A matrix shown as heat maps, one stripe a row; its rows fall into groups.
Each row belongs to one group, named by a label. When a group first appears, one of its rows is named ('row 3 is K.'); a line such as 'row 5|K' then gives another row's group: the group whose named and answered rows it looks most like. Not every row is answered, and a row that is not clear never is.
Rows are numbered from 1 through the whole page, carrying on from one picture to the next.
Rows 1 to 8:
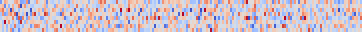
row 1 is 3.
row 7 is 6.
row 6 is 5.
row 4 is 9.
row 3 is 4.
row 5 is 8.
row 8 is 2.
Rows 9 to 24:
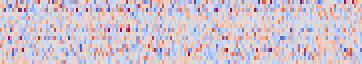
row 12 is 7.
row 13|6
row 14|9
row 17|3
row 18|5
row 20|7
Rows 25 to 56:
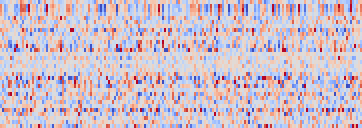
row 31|2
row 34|8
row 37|6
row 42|8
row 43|8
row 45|9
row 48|9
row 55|8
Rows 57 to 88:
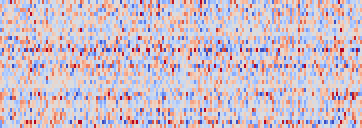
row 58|7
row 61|3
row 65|5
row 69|6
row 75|6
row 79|8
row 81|4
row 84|4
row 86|4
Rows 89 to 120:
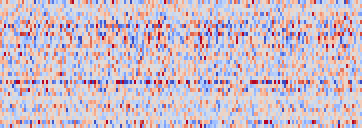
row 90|8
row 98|7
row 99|7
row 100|6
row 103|4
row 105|8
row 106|6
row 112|5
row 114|7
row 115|4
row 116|8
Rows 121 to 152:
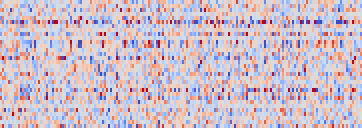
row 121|7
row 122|3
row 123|4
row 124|5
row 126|2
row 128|9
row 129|3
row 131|7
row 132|7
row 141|5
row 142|3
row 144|3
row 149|8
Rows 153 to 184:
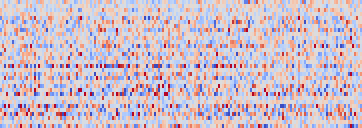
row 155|7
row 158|8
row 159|8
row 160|3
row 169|5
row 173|6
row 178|9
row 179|5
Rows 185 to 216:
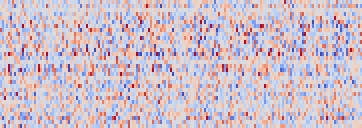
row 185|8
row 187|8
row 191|2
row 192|7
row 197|2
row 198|9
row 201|5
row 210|7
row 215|5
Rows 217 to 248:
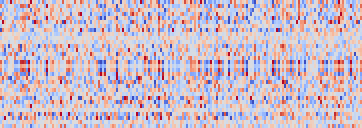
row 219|6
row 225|7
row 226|3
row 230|9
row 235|3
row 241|7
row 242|6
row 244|6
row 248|4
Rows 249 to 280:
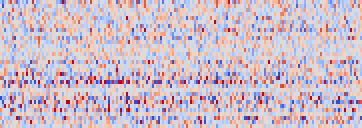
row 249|9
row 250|9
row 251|8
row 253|2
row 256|9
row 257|7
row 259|5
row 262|6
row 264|6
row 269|5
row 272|2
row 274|2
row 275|5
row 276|4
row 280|7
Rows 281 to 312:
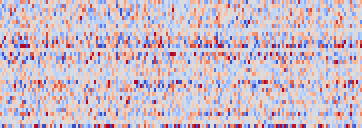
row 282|9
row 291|2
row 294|9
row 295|9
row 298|8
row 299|4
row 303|6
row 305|4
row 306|8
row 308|9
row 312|8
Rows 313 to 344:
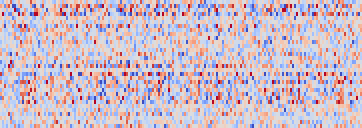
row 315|6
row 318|4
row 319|5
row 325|6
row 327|2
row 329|5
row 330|9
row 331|7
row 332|6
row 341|5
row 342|4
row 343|2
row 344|6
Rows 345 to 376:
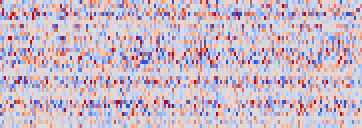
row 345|7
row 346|6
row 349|9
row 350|8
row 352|2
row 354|9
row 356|4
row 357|6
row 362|7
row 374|5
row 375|6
